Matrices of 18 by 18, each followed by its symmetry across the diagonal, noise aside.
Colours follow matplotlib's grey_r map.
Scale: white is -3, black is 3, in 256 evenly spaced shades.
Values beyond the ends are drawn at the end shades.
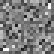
symmetric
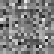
antisymmetric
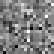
antisymmetric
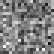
antisymmetric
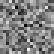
neither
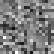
neither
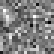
neither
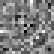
symmetric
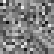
antisymmetric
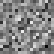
symmetric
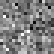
antisymmetric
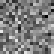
neither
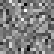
neither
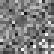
symmetric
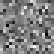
antisymmetric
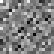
symmetric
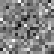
symmetric
